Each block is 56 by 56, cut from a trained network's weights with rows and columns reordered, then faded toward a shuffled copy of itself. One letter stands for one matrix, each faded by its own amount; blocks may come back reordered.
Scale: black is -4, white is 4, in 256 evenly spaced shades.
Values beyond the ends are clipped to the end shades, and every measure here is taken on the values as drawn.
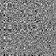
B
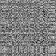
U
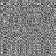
B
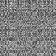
U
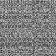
U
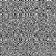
B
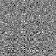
B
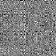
B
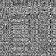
U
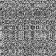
U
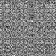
U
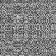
U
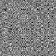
B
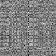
U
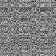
U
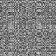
U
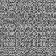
U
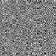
B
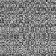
U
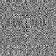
B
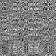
B
